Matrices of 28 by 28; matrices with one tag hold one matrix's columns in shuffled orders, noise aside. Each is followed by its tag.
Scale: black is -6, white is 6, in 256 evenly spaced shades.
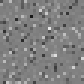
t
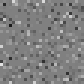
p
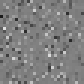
t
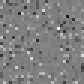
t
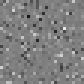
t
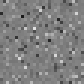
t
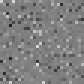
p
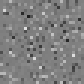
t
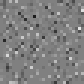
t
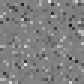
p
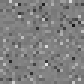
p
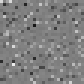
p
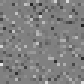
p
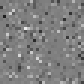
t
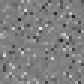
t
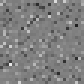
p
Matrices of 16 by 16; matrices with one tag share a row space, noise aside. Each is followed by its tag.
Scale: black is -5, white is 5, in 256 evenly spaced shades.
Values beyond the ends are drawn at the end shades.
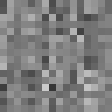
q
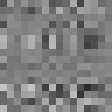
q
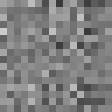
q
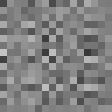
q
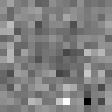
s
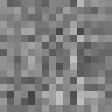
q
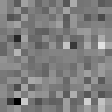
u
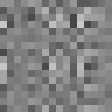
q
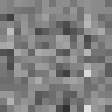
s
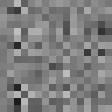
u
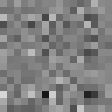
q
